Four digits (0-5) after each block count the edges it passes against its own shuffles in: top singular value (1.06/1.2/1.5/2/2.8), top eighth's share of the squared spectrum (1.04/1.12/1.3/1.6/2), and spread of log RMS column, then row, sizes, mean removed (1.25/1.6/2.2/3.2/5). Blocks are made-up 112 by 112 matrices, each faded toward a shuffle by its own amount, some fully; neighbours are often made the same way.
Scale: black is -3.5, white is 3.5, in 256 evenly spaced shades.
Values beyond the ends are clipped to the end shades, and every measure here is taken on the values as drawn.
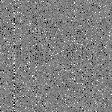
3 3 2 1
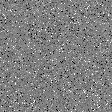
0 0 0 0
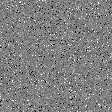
1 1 0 0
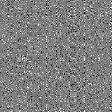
4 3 3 1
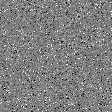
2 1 0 0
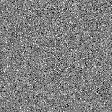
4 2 1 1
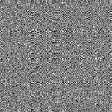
5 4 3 3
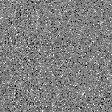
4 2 1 1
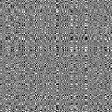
5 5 4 4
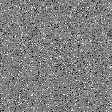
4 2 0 1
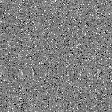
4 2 1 1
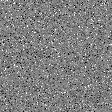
0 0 0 0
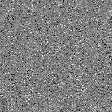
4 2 1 1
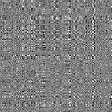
5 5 4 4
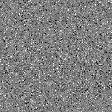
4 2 1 1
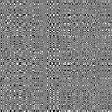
5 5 4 4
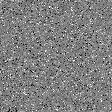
3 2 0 0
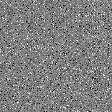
3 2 1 0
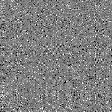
4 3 1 2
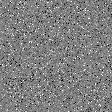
1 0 0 0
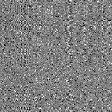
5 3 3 2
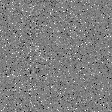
2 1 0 0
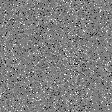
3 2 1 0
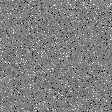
0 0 0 0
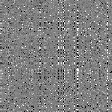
5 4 3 2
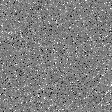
0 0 0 0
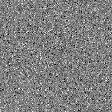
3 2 1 1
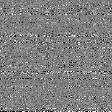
2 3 2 4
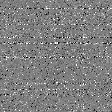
2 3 1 3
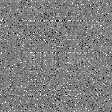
4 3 1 2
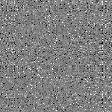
4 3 2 2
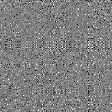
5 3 2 2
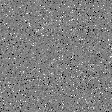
3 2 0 0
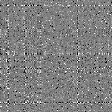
5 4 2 3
